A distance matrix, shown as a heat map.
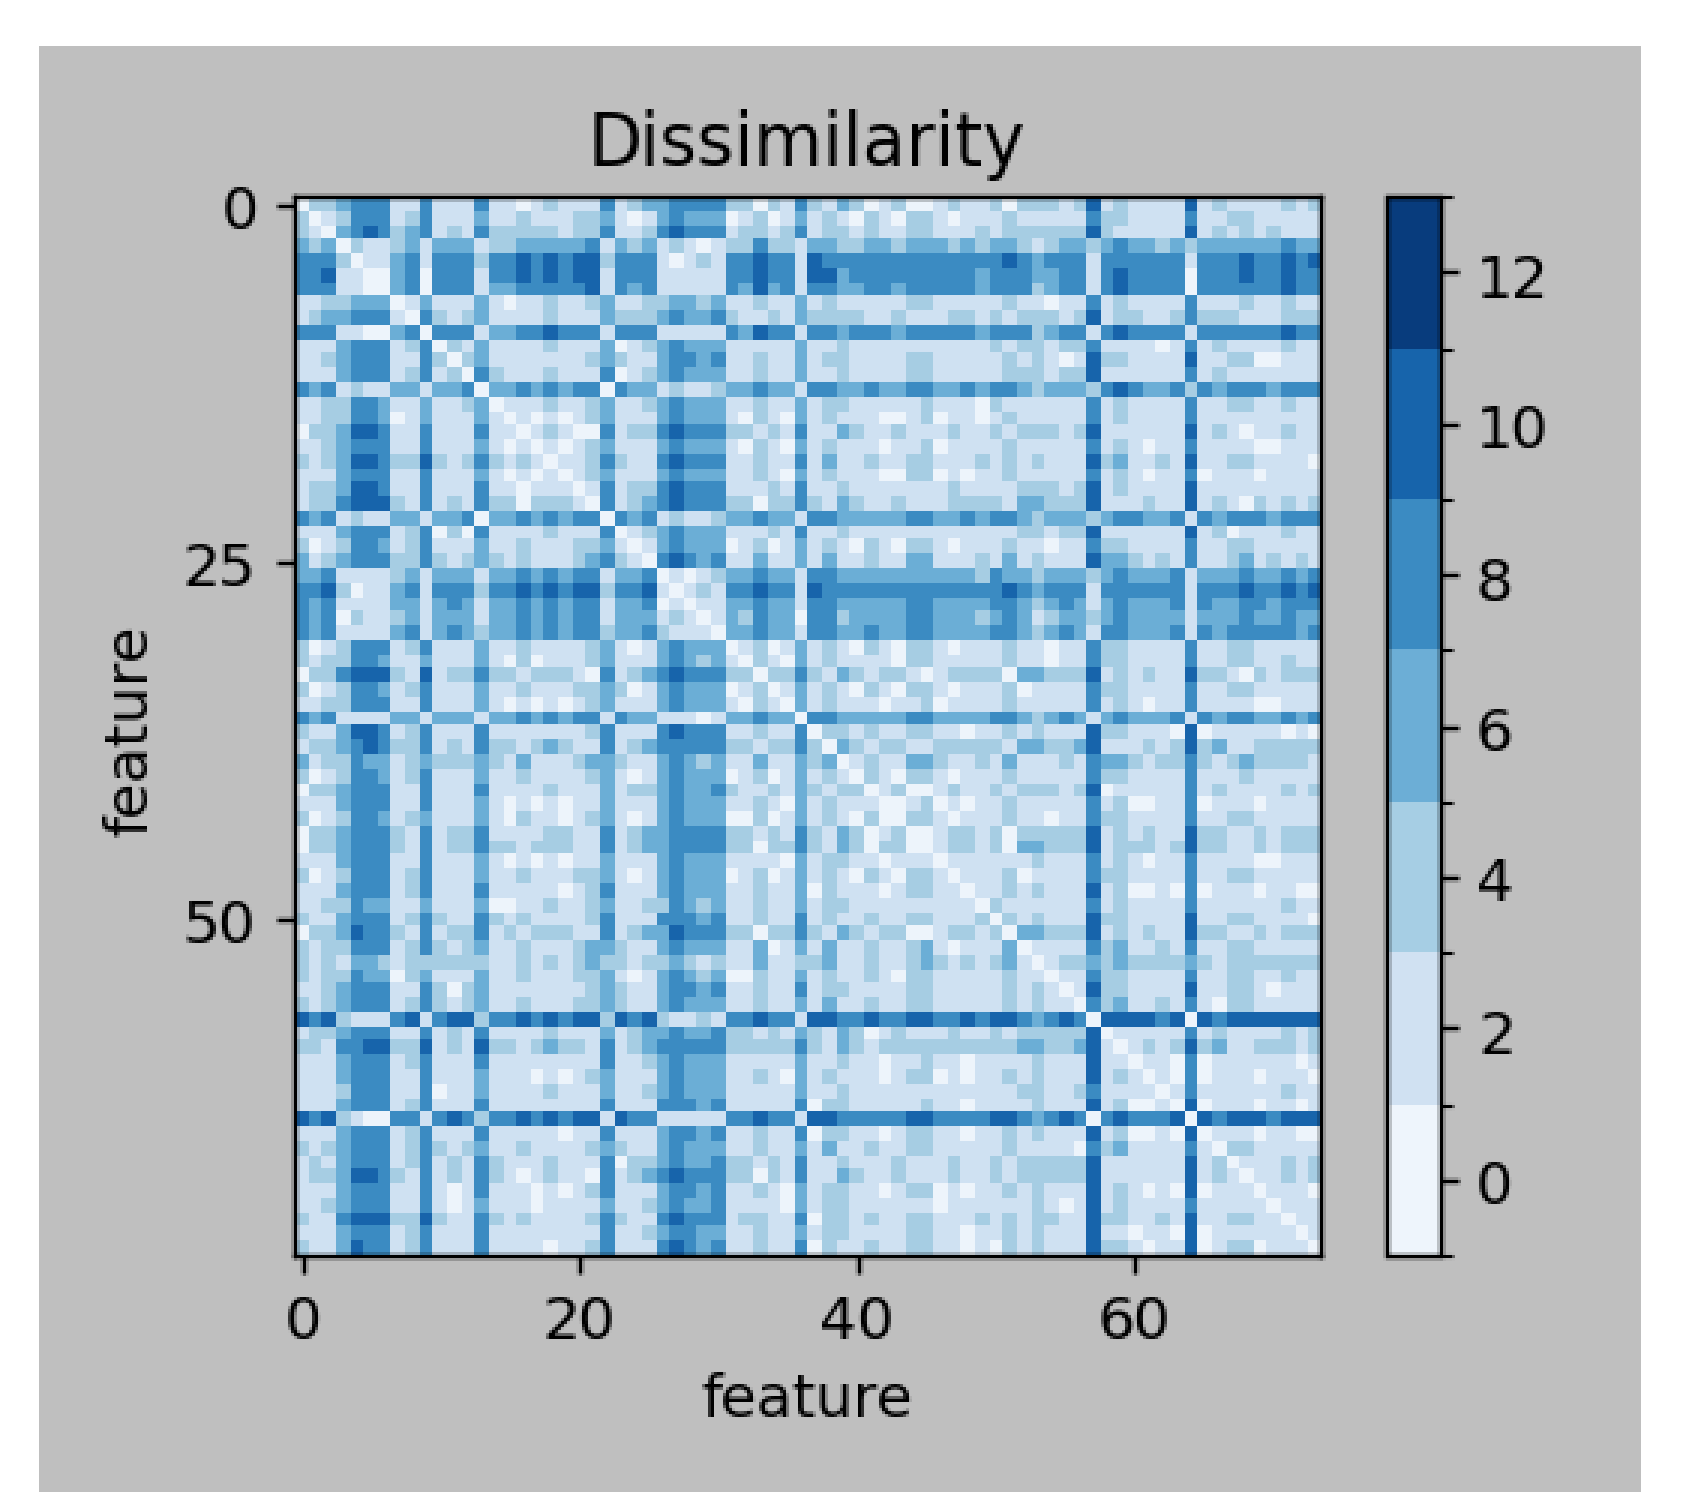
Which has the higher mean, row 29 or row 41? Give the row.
29
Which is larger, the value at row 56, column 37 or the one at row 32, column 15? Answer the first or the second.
the first
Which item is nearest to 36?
29
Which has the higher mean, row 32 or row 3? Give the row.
3
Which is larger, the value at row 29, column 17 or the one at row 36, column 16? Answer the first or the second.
the second
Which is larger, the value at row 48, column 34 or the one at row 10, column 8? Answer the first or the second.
the second
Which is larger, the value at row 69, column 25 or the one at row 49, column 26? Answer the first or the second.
the second
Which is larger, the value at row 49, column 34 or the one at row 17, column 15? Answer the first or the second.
the first
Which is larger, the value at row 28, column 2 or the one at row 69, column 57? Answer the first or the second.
the second
